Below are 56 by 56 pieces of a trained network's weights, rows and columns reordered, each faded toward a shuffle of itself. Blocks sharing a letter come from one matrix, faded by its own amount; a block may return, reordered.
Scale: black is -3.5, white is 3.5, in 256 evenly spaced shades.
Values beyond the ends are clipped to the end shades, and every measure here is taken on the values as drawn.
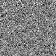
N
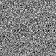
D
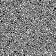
N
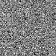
D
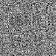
D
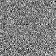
D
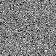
N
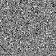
N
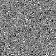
N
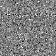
N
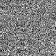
D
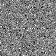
N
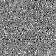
N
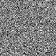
D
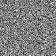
D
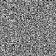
D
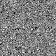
N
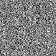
D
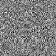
D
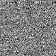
N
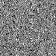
N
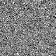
N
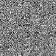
D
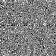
N
